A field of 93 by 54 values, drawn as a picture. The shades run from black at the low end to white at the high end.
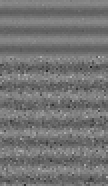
Odd rows or columns: none. Histogram: bell-shaped. Seam: horizontal, 30% of the way down, the top part calmer. Stripes: horizontal, repeating 10 times. Slope: none.
